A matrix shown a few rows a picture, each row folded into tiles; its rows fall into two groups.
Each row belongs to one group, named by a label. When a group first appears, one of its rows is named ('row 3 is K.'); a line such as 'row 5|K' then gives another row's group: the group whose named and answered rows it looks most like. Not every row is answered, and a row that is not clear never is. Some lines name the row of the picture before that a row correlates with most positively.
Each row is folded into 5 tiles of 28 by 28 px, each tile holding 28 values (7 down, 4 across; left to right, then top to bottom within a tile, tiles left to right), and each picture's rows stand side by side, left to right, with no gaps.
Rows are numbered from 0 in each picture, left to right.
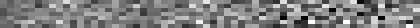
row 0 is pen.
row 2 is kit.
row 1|pen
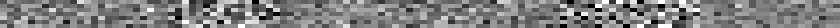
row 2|pen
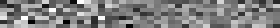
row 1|pen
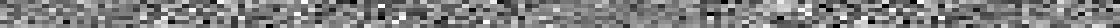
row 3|kit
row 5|pen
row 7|pen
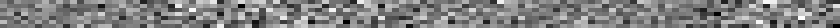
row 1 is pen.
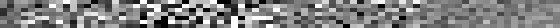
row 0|pen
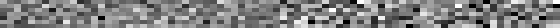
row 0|kit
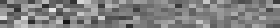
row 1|pen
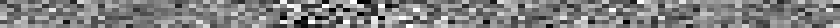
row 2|kit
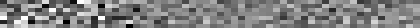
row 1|kit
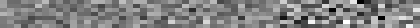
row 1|kit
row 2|kit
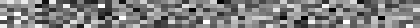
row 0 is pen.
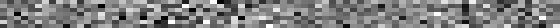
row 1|kit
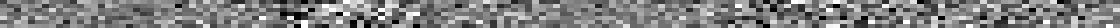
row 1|pen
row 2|pen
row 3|pen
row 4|pen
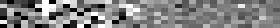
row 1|pen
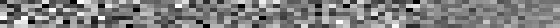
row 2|pen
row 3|kit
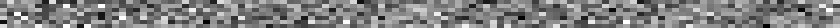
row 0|pen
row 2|kit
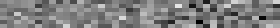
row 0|pen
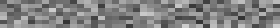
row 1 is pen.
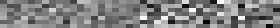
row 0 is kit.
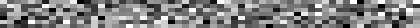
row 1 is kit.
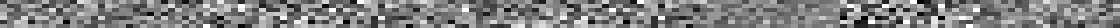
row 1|pen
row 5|kit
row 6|kit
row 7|pen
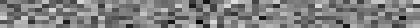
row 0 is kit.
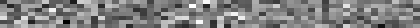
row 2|pen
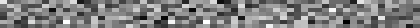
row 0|kit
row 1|kit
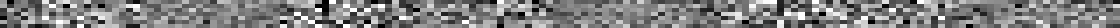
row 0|pen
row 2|pen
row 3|pen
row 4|pen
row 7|pen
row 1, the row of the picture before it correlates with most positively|2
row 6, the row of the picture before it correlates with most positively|2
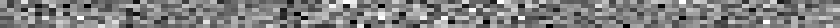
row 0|pen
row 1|kit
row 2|pen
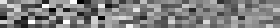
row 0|kit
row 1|kit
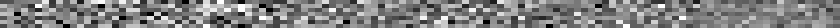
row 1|pen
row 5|pen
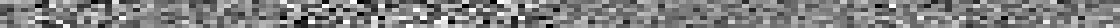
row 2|kit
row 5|kit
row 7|kit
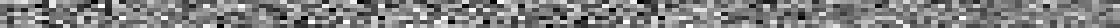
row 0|pen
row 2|kit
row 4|kit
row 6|pen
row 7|pen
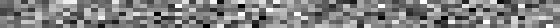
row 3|kit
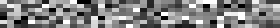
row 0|kit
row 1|pen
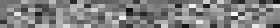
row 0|pen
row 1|pen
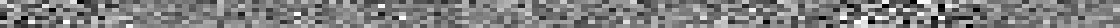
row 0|kit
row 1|pen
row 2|pen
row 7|kit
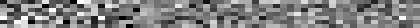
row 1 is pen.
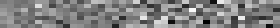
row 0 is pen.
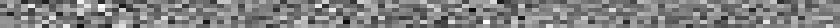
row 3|kit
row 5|kit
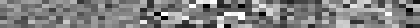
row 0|kit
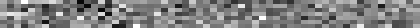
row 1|pen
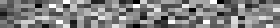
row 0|pen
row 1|kit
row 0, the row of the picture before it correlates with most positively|1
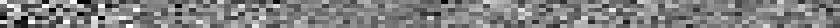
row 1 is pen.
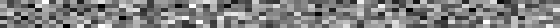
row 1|pen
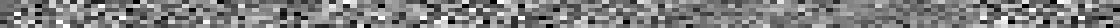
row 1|kit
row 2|pen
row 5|pen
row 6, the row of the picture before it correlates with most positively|0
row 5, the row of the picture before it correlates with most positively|2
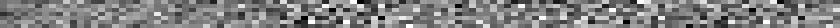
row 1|pen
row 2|kit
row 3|pen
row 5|kit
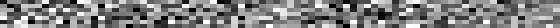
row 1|kit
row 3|kit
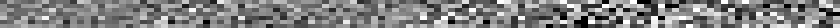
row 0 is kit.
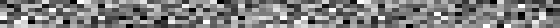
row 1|kit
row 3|pen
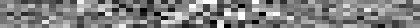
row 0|pen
